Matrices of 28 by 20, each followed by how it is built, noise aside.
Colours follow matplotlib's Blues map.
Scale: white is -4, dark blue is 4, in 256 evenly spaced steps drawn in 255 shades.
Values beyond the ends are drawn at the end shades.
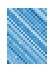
Toeplitz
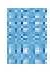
low rank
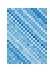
Toeplitz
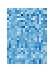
low rank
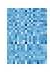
low rank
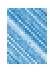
Toeplitz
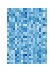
low rank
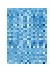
low rank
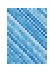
Toeplitz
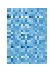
low rank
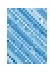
Toeplitz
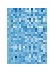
low rank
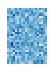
low rank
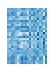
low rank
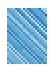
Toeplitz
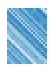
Toeplitz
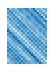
Toeplitz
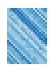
Toeplitz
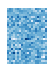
low rank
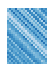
Toeplitz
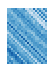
Toeplitz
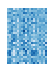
low rank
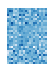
low rank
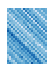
Toeplitz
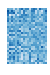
low rank
